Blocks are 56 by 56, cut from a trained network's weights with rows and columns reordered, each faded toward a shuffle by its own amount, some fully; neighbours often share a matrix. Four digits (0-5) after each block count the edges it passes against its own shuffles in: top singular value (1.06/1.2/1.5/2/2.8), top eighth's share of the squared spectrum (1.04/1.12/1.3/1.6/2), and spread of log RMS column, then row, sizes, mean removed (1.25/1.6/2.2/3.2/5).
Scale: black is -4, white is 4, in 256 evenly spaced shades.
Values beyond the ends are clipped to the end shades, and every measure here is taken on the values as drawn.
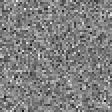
0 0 0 0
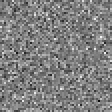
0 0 0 0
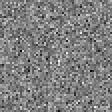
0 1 0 0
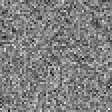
1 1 0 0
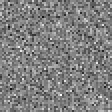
0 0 0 0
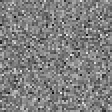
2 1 0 0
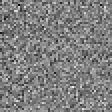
2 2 1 0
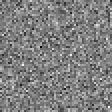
1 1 0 0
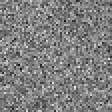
0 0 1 0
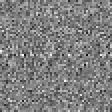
3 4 1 2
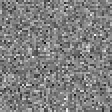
2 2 0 0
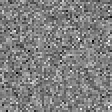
2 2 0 1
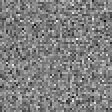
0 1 1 0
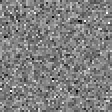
0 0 0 0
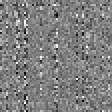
3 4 3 1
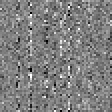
3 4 3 1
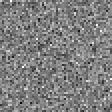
0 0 0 0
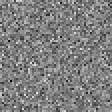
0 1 0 0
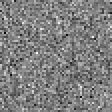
1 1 0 1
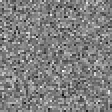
2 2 0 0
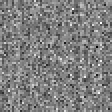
2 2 0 1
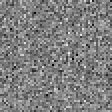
1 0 0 0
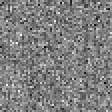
1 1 0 0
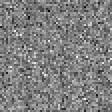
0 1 0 0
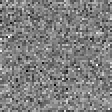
1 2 1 0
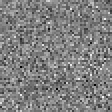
1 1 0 0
